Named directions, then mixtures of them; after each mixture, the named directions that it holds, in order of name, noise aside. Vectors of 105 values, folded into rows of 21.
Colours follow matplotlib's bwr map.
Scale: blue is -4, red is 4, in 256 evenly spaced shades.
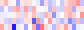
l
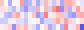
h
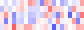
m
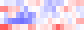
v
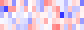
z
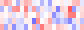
h, l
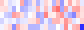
h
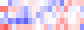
h, v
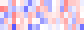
h, m, z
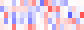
m, z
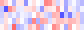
l, z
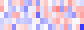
h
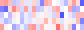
l, z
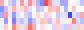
m, z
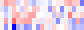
l, m, v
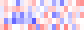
l, m, v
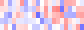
h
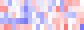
h, v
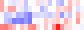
v, z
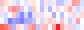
l, v, z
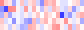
z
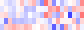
h, m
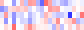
m, z
